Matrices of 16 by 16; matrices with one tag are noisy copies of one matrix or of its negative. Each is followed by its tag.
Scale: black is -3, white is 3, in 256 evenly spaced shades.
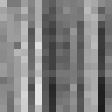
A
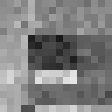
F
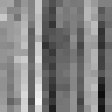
A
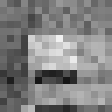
F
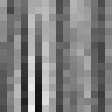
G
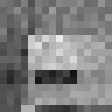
F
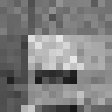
F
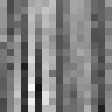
G
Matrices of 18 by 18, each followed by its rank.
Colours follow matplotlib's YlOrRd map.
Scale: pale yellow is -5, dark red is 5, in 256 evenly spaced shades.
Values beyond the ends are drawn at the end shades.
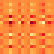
one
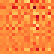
three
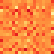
three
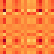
one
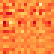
three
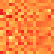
three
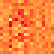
three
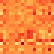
three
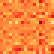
three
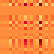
one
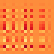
one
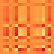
one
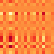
one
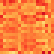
three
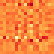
three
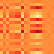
one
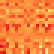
three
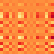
one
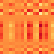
one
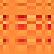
one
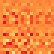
three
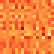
three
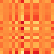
one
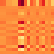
one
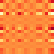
one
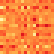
three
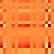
one
